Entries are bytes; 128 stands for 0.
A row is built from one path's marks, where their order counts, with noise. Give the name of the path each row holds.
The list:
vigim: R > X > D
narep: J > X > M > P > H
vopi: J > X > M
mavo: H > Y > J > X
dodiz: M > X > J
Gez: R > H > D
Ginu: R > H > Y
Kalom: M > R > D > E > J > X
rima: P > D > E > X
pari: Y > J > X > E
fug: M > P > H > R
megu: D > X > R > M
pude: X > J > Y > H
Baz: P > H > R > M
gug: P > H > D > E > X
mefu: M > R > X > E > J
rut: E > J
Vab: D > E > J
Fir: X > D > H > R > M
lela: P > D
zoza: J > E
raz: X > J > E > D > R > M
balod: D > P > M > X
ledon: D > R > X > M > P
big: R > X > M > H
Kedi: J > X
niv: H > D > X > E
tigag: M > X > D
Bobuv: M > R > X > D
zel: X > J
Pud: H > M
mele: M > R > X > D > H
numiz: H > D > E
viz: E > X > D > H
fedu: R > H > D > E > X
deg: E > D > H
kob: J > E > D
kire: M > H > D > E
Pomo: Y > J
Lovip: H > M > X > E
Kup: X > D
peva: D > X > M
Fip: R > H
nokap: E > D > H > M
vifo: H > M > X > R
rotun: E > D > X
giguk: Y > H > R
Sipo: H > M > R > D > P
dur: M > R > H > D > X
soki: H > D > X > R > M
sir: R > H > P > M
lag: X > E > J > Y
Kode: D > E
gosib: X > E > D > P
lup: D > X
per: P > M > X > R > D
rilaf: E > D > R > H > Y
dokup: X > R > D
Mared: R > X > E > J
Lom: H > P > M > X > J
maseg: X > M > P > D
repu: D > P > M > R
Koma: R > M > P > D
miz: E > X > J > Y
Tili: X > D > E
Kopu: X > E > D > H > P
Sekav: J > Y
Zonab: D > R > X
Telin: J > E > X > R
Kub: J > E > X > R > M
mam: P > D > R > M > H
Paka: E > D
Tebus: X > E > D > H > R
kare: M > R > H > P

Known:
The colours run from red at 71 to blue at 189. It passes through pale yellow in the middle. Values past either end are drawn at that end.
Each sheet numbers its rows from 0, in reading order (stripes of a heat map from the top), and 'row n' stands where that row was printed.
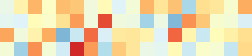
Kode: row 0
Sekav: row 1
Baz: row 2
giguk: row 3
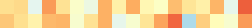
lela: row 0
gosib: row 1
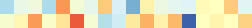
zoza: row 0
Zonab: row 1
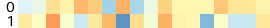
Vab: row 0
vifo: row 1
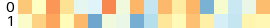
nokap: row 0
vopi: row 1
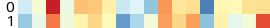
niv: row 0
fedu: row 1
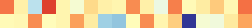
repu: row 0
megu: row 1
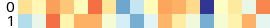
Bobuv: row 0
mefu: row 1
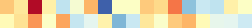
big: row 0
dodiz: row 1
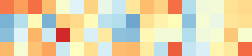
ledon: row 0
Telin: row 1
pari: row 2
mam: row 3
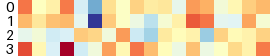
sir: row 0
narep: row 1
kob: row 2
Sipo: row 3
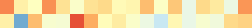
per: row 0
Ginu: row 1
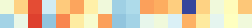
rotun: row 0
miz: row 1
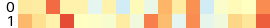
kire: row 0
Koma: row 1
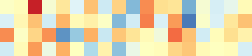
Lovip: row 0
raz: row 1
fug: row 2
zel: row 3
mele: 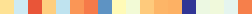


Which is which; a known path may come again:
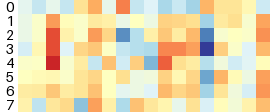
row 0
Pomo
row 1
numiz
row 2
dur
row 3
Tili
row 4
Lovip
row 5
Paka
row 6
Kup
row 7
Fip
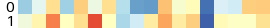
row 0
Kub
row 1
Zonab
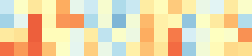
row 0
Kedi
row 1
Mared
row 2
kire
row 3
ledon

